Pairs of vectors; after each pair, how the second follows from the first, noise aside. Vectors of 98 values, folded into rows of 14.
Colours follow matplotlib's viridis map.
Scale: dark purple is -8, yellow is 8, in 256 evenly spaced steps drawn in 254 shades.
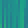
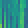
scaled up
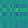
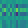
scaled up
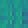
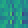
scaled up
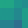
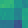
scaled up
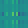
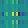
scaled up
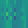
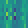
scaled up
